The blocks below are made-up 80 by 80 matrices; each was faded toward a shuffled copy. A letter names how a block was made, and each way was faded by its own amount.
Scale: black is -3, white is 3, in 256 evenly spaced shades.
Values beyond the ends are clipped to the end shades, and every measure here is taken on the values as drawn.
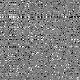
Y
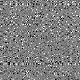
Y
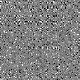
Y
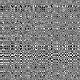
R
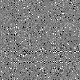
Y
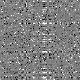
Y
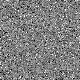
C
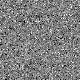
C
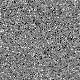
C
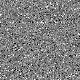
C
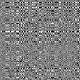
R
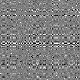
R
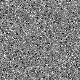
C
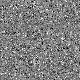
C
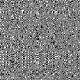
Y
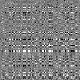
R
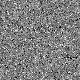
C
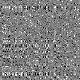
Y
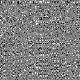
Y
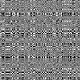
R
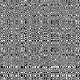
R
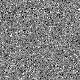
C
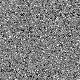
C
